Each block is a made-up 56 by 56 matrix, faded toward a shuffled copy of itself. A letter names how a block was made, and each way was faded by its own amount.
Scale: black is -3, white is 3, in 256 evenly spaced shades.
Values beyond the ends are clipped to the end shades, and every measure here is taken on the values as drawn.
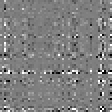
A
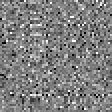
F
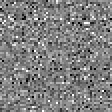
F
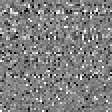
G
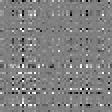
A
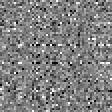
F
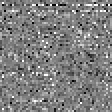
G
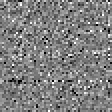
F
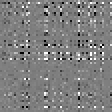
A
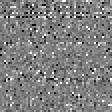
G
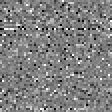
G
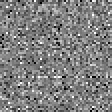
F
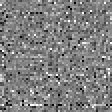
F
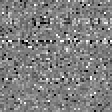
G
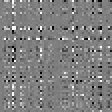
A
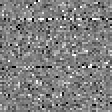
G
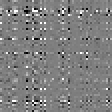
A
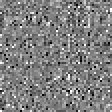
F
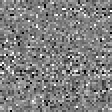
F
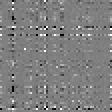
A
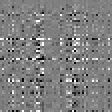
A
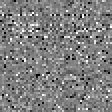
G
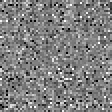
G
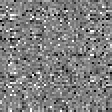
F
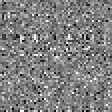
F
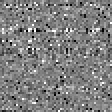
G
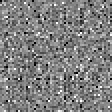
F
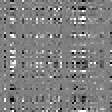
A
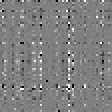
A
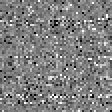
G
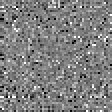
F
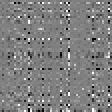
A
